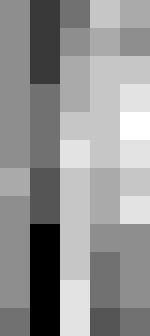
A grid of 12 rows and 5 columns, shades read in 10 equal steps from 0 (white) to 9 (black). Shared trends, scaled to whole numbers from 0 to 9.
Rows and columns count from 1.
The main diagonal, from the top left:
4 7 3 2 0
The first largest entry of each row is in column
2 2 2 2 2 2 2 2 2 2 2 2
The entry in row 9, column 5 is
4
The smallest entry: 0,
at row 5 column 5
